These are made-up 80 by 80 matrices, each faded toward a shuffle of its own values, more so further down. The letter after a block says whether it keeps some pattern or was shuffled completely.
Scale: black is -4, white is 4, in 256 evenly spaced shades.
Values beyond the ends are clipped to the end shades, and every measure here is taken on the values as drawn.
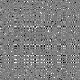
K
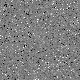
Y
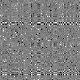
K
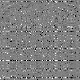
K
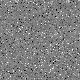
Y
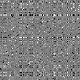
K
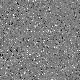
Y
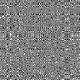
K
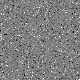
Y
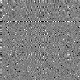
K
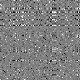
K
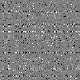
K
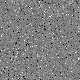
Y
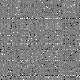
K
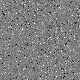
Y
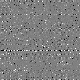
K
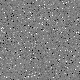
Y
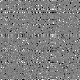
K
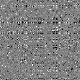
K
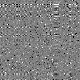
K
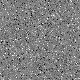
Y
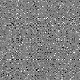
K
